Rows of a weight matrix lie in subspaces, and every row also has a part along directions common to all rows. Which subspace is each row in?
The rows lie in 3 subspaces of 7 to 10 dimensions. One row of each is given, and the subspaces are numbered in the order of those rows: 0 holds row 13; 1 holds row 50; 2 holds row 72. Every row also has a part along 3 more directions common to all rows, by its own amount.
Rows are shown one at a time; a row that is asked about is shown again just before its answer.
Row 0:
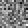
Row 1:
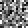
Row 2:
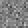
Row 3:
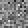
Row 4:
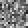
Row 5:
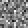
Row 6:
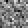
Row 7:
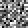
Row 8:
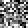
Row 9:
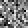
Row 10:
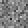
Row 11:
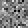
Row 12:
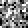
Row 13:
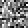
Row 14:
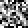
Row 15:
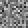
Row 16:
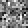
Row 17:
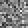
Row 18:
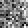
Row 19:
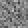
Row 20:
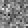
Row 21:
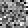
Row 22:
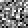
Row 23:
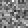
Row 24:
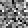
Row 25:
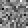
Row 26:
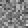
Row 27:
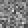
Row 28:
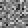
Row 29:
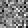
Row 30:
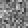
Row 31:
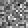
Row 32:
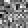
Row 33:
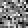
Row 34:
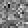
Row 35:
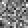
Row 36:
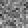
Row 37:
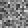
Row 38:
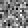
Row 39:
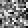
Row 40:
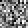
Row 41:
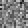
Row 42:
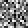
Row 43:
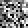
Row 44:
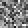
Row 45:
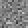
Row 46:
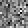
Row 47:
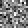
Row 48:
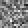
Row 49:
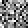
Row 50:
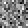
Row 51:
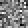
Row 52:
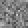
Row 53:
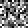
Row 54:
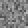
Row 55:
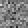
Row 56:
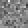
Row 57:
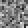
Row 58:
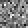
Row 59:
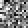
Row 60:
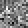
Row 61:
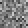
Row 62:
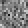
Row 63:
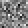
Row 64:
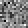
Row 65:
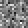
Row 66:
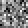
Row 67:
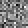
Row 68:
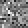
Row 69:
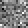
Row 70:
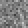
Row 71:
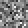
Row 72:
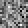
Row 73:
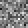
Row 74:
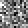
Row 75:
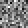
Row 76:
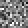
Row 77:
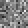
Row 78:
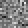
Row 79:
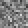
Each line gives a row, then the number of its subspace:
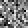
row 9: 0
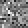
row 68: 0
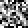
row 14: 2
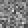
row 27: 2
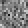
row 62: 0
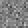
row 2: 2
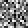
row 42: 0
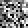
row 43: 2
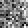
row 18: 2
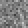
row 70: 1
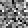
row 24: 2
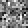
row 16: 2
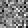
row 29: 2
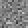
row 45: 1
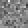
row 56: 2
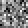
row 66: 0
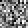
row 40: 0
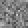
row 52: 0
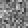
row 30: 1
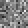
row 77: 1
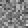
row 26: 0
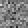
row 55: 2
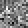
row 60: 0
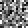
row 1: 2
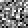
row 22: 2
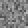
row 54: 0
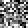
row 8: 1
